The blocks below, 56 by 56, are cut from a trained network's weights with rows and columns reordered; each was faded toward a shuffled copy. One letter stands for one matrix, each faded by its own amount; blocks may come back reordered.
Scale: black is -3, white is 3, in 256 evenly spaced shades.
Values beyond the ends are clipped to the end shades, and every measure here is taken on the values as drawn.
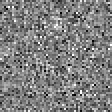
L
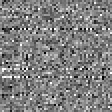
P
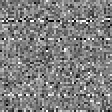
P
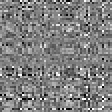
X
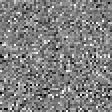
L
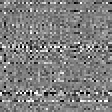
X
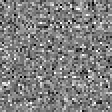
L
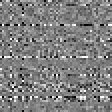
X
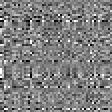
X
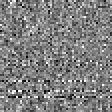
P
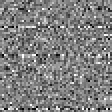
P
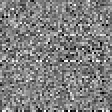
P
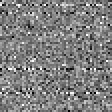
P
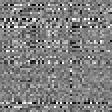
X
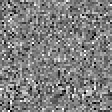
L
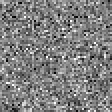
L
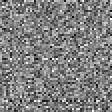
P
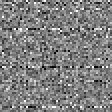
P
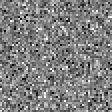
L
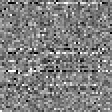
P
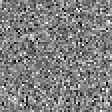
L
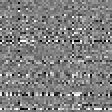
X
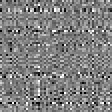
X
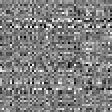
X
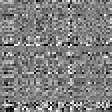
X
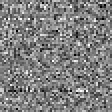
P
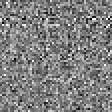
P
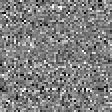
L
